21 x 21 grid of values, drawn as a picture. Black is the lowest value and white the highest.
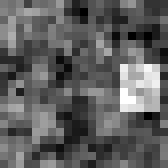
Grain: blotchy. Roughest part: middle right. Ninth with the highest average: middle right. Odd patch: higher, in the middle right. Slope: none.
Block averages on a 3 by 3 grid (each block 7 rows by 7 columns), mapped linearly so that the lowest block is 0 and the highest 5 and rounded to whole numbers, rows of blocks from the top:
2 1 0 / 1 1 5 / 2 0 1
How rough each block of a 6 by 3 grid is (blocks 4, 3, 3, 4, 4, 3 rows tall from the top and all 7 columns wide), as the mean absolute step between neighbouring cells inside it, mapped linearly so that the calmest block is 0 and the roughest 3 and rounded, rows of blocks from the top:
110 / 111 / 103 / 112 / 100 / 110
